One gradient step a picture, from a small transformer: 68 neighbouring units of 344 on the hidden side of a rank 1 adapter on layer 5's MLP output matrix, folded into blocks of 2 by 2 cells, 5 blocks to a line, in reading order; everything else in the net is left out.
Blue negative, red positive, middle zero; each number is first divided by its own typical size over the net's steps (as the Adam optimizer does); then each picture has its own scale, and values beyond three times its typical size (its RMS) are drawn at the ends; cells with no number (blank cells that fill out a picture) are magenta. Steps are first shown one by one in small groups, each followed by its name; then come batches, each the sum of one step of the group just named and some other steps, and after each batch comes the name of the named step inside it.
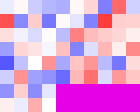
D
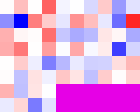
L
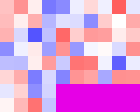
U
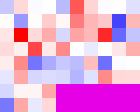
D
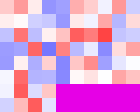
D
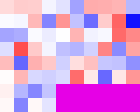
L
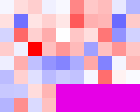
D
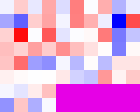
L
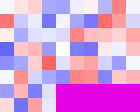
D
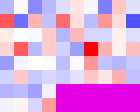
D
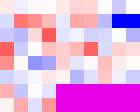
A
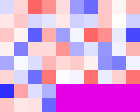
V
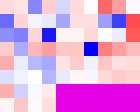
A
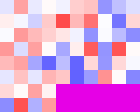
A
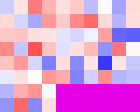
V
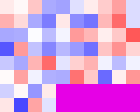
A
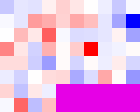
A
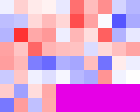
A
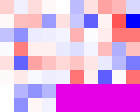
A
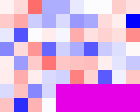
A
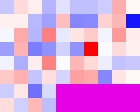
V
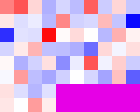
A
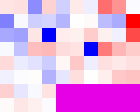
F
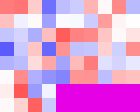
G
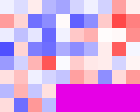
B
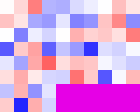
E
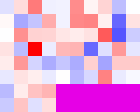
E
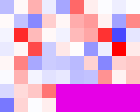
B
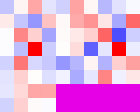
B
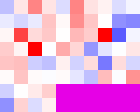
E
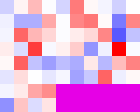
B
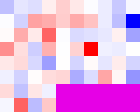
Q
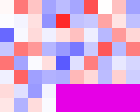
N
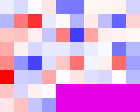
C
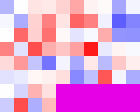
Q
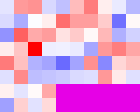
N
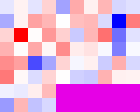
C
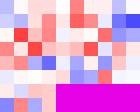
Q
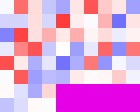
N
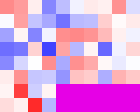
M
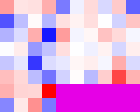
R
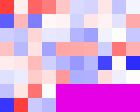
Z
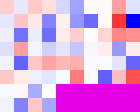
R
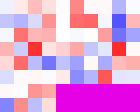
Z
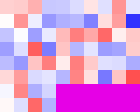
M
